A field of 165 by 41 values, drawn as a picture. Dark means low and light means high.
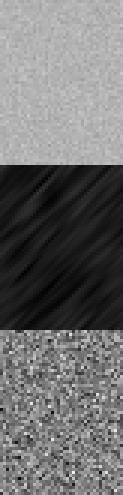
It is made of 3 by 1 panels. Panel 1,1: high, fine-grained, faint in contrast. Panel 2,1: very low, slanting up to the right, faint in contrast. Panel 3,1: middling, fine-grained, strong in contrast.
